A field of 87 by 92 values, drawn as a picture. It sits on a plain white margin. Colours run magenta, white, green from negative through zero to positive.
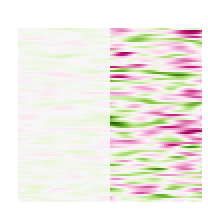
The ninth with the lowest average is the middle right. The distribution is heavy-tailed on both sides. Streaks run across, left to right. Neither half mirrors the other. The left part is calmer, up to a seam about 50% of the way across.
